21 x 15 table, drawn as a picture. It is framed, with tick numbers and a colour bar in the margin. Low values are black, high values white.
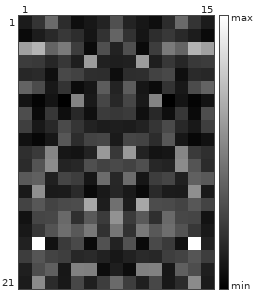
There is no overall slope. The values are skewed, with a long tail toward high values. The left and right halves mirror each other. The grain is fine, like static.
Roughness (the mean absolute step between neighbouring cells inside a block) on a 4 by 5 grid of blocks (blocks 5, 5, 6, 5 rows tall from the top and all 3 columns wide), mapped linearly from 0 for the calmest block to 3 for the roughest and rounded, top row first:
2 1 0 1 2 / 0 1 0 1 0 / 1 1 2 1 1 / 3 1 1 1 3
